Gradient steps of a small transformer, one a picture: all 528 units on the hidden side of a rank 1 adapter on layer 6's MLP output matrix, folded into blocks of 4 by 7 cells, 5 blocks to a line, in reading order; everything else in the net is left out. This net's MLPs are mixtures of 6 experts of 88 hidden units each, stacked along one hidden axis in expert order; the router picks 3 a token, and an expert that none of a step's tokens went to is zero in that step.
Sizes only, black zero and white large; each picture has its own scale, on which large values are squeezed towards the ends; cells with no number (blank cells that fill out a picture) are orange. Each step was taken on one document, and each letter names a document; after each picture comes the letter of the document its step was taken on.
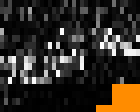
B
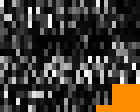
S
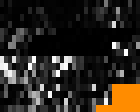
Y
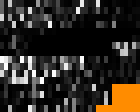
S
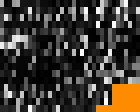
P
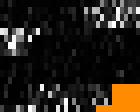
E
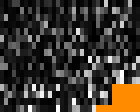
P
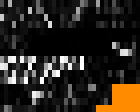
S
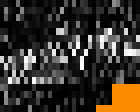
B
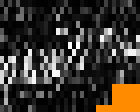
B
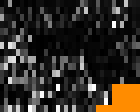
S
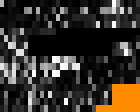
Y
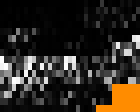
Y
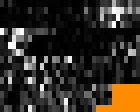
E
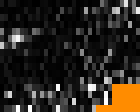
P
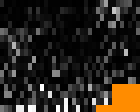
E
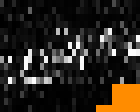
B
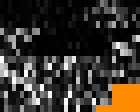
Y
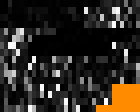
E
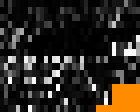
E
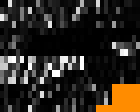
S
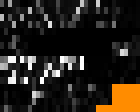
S
